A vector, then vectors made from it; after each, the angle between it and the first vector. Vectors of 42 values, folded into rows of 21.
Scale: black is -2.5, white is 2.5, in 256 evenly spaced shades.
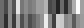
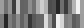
nearly parallel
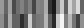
partly aligned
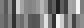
nearly parallel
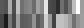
nearly parallel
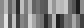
nearly opposite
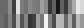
nearly parallel
